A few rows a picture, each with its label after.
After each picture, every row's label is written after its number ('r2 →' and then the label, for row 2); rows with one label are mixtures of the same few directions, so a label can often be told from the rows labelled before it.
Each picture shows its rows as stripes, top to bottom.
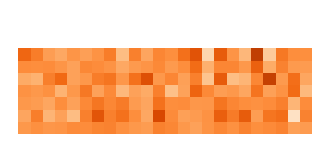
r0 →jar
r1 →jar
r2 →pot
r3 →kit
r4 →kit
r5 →kit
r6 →kit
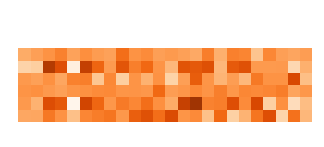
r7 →jar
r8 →jar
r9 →kit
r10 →kit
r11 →jar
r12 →pot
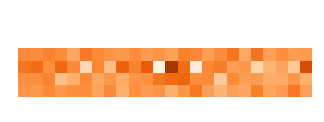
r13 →jar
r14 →kit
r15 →pot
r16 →kit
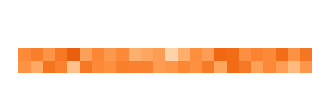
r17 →pot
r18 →jar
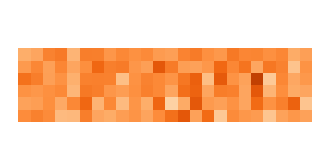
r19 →jar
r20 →kit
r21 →jar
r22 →jar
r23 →kit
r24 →pot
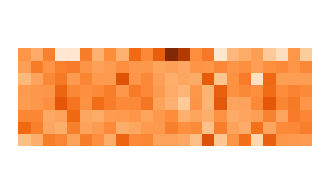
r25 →pot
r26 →pot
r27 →jar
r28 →pot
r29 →pot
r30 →jar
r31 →jar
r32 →jar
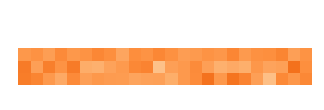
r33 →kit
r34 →kit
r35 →pot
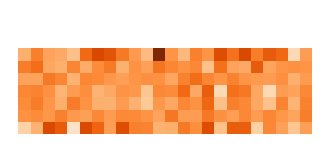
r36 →kit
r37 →jar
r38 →jar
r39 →pot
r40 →pot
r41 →kit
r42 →jar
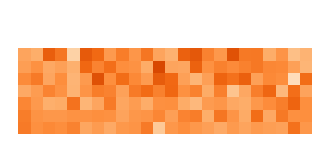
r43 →jar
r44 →kit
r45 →kit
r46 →pot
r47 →jar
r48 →jar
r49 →kit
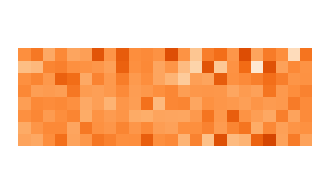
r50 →kit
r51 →jar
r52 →pot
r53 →jar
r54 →kit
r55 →pot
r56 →jar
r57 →pot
